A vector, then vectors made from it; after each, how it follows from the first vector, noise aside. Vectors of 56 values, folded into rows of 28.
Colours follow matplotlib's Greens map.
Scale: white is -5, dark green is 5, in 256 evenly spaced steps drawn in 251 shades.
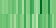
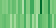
copied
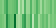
reversed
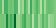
reversed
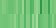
shrunk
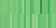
shrunk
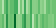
reversed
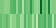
copied
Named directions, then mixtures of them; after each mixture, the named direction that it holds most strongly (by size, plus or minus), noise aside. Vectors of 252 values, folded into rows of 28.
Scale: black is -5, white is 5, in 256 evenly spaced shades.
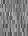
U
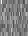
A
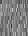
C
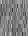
C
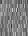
C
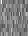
A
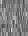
A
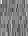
C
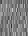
C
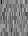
A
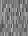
A
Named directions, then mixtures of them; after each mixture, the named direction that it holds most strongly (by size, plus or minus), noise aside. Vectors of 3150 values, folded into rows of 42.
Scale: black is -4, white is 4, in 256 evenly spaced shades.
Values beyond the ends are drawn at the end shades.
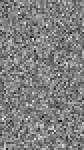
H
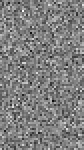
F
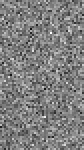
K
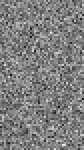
K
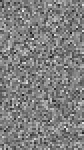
F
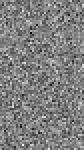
F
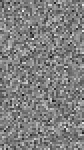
F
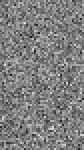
H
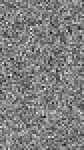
K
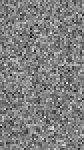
K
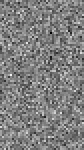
K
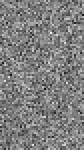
K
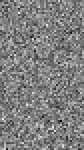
H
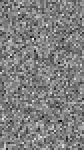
H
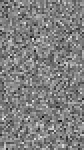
H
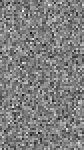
F
